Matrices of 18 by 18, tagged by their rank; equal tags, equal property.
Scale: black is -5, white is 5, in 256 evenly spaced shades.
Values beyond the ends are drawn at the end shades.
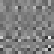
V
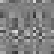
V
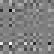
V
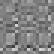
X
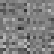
X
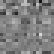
X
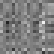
V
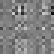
X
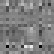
X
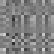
V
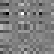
V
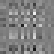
V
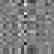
X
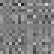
X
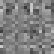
X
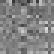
X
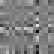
V
